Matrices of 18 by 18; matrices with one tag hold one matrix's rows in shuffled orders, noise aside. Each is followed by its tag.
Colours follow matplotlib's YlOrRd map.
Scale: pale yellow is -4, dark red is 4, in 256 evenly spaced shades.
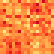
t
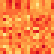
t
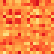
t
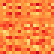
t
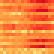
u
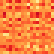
t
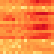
u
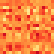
t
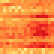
u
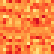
t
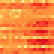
u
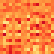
t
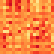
t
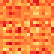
t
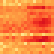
u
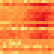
u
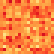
t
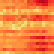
u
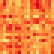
t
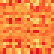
t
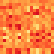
t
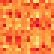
t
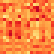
t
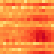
u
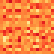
t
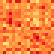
t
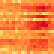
u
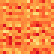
t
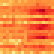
u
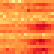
u
